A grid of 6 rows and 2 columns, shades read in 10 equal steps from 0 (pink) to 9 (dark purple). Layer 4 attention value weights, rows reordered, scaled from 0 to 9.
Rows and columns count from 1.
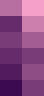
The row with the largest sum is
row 6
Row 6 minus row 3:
3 2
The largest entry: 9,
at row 6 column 1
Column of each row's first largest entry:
1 1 1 1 1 1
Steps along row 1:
down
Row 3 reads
6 4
